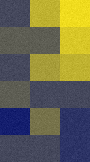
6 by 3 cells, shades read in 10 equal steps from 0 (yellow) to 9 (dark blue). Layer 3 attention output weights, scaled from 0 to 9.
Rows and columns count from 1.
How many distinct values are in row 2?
2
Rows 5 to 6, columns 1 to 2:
9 5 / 7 7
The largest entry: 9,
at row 5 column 1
